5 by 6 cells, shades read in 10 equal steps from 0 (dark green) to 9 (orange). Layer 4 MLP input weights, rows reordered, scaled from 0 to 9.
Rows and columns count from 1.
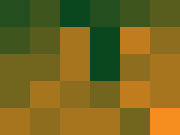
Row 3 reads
4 4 6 0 5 6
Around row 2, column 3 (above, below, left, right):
0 6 3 0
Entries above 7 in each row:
0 0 0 0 1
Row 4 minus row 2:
2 3 -1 4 0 1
